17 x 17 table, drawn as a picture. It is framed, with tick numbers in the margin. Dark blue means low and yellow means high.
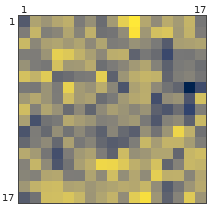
Odd rows or columns: none. Slope: none. Mirror symmetry: none. Ninth with the lowest average: middle right.
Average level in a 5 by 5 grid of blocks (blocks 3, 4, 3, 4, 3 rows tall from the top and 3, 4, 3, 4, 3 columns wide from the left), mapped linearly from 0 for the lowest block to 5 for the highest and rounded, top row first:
34354 | 34320 | 33322 | 22345 | 45554
